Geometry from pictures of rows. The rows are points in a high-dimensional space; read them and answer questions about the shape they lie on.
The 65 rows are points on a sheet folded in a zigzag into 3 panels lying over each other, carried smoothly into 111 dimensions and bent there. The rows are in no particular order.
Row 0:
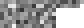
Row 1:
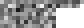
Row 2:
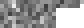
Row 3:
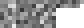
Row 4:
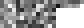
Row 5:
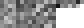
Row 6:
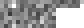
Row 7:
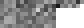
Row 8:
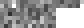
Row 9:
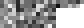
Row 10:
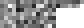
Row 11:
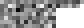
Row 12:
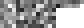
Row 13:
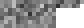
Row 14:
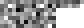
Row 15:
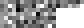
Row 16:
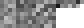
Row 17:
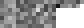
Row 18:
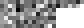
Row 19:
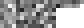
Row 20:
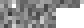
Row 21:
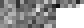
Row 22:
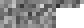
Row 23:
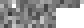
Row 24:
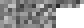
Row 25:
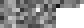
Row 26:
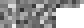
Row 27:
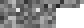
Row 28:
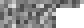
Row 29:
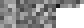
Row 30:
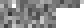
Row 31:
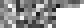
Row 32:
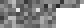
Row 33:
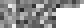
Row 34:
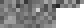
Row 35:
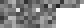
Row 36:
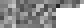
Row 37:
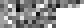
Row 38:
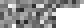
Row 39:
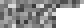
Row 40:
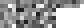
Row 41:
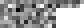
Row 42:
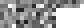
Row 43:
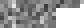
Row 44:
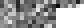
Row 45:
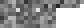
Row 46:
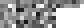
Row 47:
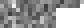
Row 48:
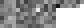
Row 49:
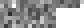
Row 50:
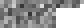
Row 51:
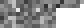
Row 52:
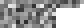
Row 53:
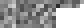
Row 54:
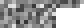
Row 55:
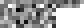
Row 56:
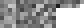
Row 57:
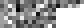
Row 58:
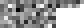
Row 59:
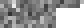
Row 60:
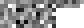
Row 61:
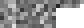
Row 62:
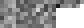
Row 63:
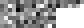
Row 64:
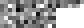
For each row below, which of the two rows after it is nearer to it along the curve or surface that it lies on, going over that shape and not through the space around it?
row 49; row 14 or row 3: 3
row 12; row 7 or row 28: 28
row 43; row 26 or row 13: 26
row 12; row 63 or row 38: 38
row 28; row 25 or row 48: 48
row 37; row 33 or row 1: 1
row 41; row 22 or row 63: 63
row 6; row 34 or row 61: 61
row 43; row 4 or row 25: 25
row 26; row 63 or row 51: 51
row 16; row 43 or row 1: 1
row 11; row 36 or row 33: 36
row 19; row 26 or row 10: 26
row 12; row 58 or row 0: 0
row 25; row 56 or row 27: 27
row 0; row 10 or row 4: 4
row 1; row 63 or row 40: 63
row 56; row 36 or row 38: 36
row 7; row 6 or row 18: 18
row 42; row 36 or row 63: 36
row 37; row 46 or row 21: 21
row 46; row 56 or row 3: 3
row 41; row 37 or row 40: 37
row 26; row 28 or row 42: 42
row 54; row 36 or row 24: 36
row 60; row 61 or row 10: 61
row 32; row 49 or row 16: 49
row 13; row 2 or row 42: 2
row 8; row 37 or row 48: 48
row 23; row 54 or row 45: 45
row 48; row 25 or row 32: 32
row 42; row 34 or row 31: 31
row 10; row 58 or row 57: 57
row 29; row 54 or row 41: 54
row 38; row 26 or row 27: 26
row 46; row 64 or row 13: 64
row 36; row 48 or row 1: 48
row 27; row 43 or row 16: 43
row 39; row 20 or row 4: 20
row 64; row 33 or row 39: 39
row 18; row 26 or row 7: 7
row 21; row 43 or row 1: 1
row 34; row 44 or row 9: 44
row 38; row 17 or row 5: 17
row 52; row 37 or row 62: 62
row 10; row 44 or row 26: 44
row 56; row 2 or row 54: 54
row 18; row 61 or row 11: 11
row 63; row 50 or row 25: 50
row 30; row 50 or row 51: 51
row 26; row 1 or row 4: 4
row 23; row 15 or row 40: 40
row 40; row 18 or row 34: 18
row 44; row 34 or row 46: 34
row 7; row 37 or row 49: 37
